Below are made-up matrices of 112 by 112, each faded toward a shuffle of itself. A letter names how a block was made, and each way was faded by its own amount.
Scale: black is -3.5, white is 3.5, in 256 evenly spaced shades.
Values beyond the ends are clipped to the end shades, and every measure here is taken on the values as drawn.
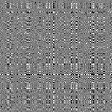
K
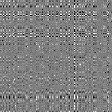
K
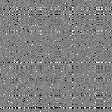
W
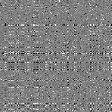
W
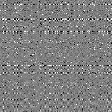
W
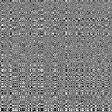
K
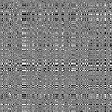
K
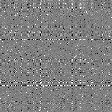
W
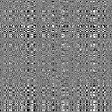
K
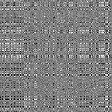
K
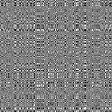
K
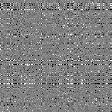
W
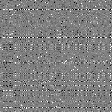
W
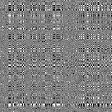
K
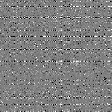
W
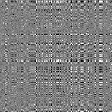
K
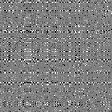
W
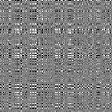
K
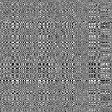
K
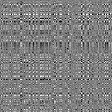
K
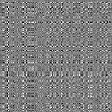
K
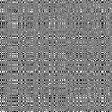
K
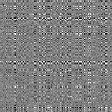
K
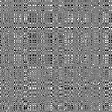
K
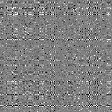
W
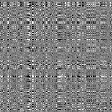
K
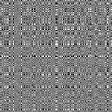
K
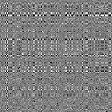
K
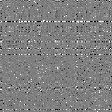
W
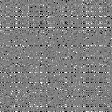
W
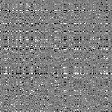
W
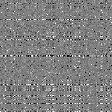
W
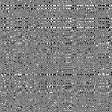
W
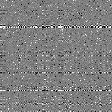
W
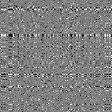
W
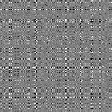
K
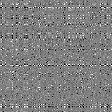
W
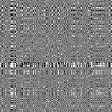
K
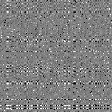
W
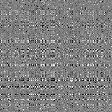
W
